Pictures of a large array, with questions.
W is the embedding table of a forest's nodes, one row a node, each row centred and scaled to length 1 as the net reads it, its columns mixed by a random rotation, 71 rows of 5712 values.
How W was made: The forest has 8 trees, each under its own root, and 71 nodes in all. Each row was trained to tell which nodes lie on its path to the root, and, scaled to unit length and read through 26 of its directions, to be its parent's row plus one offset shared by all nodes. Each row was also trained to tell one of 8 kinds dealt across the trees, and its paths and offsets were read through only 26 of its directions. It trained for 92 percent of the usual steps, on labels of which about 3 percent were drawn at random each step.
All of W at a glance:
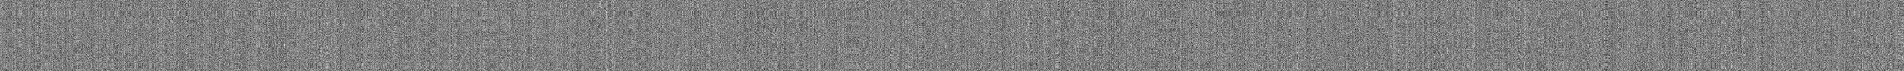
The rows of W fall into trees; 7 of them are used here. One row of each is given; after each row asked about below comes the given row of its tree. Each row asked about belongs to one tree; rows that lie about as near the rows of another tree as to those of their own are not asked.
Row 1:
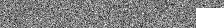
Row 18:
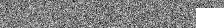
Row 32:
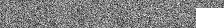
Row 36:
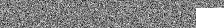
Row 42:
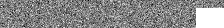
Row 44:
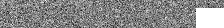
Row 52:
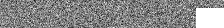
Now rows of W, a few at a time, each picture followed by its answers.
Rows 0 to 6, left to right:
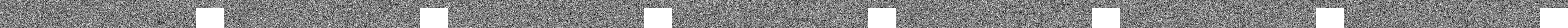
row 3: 32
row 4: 1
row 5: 44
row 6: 32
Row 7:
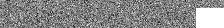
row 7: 36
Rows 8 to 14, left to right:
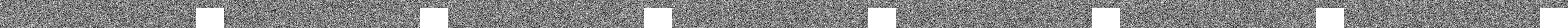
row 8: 42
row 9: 1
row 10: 32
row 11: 42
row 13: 44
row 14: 42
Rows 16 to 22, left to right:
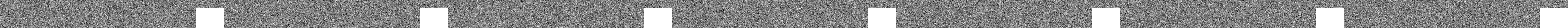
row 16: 42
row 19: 1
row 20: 52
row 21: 36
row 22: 52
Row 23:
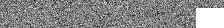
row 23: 52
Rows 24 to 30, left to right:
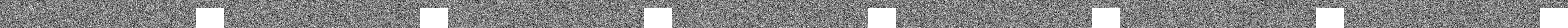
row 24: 18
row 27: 18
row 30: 42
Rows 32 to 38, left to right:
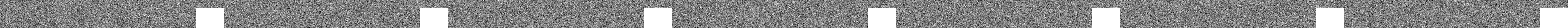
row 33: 52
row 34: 42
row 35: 52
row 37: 1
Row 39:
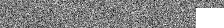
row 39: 32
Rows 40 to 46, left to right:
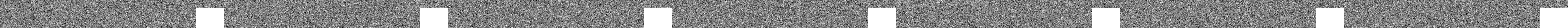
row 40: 1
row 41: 42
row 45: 44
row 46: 42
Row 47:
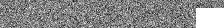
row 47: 18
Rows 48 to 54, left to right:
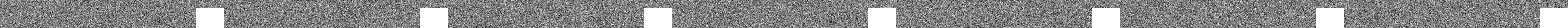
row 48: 52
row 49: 36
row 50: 32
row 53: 52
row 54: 1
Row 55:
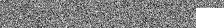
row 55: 1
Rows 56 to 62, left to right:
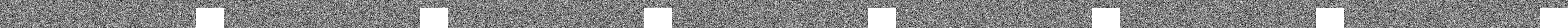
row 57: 42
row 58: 42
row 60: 44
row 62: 1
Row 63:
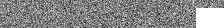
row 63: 52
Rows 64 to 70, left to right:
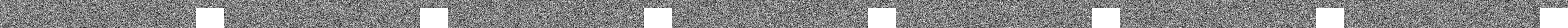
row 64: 52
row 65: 52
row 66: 52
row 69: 1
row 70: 42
